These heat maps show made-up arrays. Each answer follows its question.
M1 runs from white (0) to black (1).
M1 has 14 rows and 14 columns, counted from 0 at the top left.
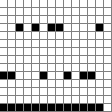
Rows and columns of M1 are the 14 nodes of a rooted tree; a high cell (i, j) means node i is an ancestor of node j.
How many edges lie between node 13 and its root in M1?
0
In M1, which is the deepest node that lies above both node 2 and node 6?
3
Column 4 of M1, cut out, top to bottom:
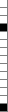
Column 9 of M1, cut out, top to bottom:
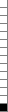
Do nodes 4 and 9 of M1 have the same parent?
no
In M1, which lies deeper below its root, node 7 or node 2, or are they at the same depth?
the same depth
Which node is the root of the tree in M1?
13
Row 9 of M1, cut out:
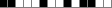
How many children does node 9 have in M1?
6
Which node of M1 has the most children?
9
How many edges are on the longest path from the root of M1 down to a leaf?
2
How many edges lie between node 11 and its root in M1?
2
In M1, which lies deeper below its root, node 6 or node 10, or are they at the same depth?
the same depth
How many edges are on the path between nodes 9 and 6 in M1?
3
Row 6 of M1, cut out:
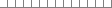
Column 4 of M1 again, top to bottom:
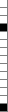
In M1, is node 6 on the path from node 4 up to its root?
no
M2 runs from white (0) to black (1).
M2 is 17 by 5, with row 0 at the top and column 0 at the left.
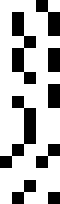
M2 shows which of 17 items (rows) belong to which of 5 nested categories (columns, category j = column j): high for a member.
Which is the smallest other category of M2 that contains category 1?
4
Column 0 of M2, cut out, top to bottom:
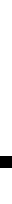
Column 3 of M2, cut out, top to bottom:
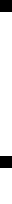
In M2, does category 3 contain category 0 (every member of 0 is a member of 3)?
yes
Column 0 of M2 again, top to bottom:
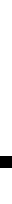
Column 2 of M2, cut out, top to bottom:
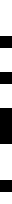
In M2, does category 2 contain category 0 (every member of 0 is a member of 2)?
no
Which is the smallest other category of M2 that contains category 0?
3
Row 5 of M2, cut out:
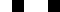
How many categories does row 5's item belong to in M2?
2
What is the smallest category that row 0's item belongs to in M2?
3
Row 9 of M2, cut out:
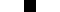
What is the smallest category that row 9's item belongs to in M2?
2
